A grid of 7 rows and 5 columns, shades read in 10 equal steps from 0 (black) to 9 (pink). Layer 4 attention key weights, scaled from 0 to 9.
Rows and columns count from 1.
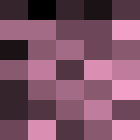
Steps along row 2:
same down same up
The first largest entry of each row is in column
5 5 3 4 5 4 5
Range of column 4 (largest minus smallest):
7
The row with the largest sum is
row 4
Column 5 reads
3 9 5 7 9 4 9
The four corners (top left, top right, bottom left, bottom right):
2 3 4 9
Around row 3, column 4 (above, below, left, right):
4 8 6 5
